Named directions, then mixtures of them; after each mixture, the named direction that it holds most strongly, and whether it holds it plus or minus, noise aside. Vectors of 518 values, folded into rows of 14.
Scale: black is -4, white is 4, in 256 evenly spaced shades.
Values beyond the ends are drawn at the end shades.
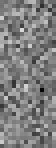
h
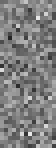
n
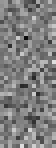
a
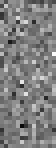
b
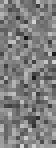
a, plus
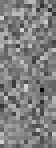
h, plus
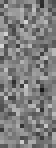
h, plus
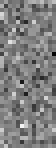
b, minus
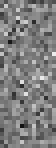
b, plus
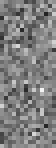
h, minus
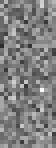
h, minus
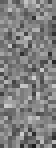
a, minus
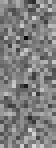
a, plus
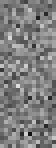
n, minus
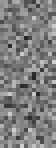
a, plus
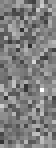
h, minus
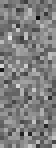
n, minus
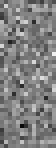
b, plus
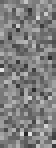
n, plus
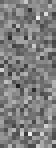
n, plus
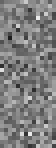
n, plus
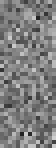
n, minus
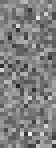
n, plus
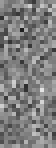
h, minus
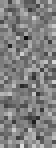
a, plus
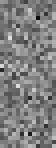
n, minus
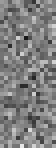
a, plus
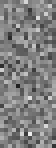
n, plus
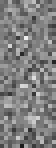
a, minus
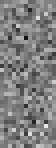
n, plus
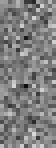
a, plus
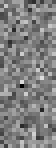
b, plus
